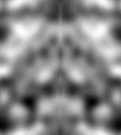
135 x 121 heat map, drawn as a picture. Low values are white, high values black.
Histogram: bell-shaped. Average level on the scale: 50%. Mirror symmetry: left to right. Lone odd cells: none. Odd rows or columns: none.
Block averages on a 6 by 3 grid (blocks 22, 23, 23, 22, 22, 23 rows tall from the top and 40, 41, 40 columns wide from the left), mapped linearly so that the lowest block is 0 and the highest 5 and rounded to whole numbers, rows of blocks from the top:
2 5 2 | 0 1 0 | 1 3 1 | 3 3 3 | 4 2 4 | 3 3 3
